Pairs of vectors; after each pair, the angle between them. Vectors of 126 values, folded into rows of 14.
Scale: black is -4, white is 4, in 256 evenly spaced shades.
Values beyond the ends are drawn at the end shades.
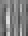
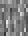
partly aligned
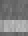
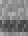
nearly opposite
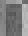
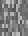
orthogonal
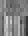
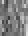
partly opposed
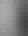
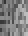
partly opposed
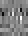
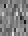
partly opposed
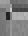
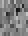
partly aligned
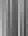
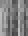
nearly parallel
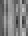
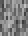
partly aligned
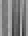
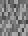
orthogonal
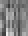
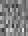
partly aligned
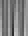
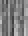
nearly parallel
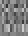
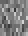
partly opposed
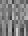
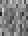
orthogonal
